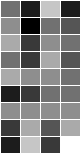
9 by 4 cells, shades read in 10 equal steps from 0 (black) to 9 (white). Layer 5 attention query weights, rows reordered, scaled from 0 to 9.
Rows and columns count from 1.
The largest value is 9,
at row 9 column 4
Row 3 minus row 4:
2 0 -1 1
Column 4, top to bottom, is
1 3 4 3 4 4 5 6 9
